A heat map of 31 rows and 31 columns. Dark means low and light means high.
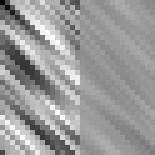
No overall slope runs across the table. On average the colour sits 60% of the way up the scale. No single row or column stands out from its neighbours. The right part is calmer, past a seam about 50% of the way across. The grain runs diagonally down to the right.
